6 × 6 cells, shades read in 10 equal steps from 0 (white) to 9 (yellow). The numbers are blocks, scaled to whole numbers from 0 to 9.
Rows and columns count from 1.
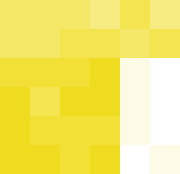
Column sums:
47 44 46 47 16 13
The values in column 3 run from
6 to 9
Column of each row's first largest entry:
5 3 4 1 1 1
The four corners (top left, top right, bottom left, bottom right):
6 5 9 1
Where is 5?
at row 1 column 4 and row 1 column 6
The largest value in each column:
9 9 9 9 7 7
